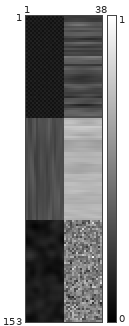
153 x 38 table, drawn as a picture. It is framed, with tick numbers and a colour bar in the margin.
The table splits into 3 rows of 2 panels. Panel 1,1: very low, checkered, faint in contrast. Panel 1,2: low, streaked across. Panel 2,1: low, streaked downward, faint in contrast. Panel 2,2: high, streaked across, faint in contrast. Panel 3,1: very low, blotchy, faint in contrast. Panel 3,2: middling, fine-grained, strong in contrast.
